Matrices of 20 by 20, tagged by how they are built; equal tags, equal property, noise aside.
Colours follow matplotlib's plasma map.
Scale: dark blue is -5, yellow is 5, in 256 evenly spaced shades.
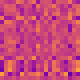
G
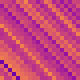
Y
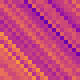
Y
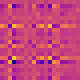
G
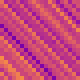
Y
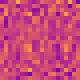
G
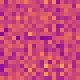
G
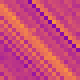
Y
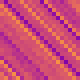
Y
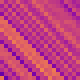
Y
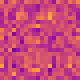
G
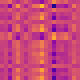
G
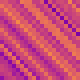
Y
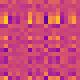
G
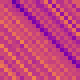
Y
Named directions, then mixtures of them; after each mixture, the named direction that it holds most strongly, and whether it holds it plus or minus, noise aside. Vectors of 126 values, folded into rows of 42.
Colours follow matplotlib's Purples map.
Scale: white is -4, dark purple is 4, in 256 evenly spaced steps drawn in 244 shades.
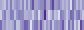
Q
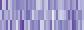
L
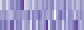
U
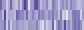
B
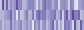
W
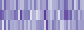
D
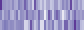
Q, minus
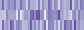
D, minus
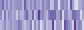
W, plus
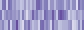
L, minus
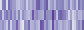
L, minus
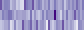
U, minus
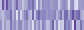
W, plus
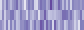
B, minus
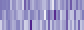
Q, minus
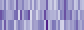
D, plus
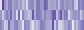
L, minus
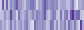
W, plus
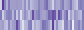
L, minus
